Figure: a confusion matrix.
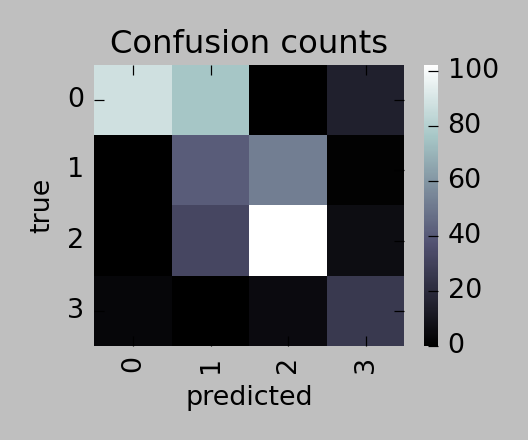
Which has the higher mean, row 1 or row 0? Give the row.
0
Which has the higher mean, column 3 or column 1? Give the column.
1
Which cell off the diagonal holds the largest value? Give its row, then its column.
0, 1
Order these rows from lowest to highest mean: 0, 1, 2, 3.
3, 1, 2, 0
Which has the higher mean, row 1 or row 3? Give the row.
1
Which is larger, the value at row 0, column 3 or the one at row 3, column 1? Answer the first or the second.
the first
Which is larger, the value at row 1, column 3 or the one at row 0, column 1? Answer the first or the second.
the second
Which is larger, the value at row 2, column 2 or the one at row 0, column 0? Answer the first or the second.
the first
